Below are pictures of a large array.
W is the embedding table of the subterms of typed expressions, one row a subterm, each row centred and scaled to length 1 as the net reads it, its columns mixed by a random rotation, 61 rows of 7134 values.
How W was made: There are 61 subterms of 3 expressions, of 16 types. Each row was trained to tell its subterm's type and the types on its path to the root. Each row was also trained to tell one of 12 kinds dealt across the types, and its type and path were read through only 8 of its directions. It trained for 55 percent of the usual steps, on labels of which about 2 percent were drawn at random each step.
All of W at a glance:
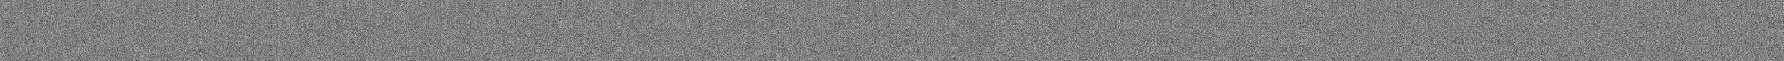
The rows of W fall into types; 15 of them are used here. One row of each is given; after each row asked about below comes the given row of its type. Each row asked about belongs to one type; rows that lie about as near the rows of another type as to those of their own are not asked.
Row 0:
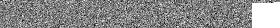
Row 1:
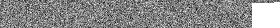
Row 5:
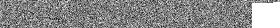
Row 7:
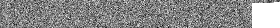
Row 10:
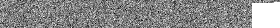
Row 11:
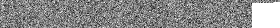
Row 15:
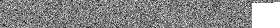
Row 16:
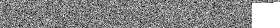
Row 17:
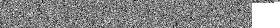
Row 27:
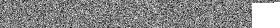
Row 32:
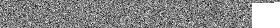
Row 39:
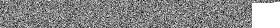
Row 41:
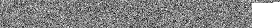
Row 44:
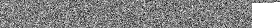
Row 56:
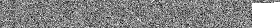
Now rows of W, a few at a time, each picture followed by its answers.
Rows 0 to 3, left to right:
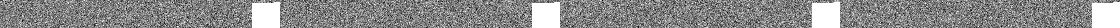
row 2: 11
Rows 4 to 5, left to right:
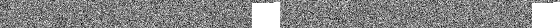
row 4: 16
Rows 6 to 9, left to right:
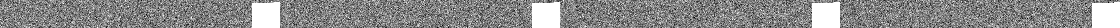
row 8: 5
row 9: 27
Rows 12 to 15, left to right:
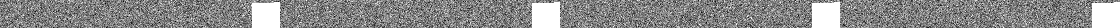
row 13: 7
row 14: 39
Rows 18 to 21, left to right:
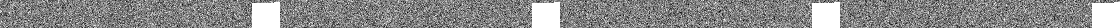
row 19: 7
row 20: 32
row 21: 32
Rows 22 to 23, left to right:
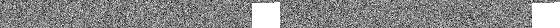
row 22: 1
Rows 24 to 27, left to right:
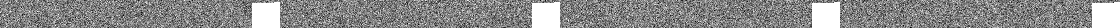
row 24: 56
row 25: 16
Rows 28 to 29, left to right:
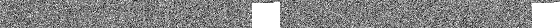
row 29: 39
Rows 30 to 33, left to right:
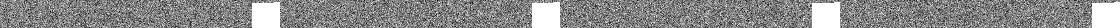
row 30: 44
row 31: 11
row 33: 44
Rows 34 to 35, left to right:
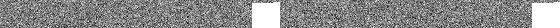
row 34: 7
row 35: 5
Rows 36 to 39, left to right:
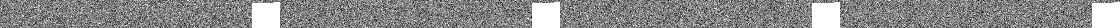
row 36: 16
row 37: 17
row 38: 32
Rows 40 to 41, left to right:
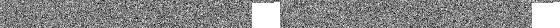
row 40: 11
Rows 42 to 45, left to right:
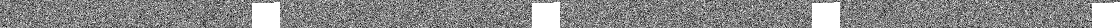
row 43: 39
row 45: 1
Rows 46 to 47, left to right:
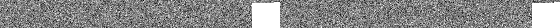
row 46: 7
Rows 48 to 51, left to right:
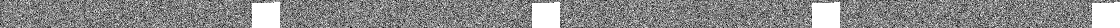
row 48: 56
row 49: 1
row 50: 17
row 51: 1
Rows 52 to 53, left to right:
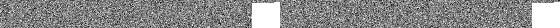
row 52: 16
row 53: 10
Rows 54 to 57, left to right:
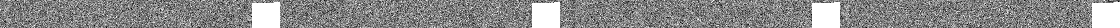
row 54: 0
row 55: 27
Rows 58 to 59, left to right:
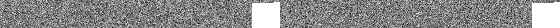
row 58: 11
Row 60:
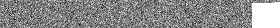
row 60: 39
